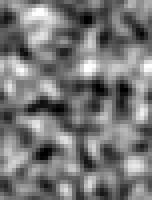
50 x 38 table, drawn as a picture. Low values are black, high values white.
Slope: none. Seam: none. Mirror symmetry: none. Odd rows or columns: none. Histogram: bell-shaped. Ninth with the lowest average: centre. Grain: blotchy.
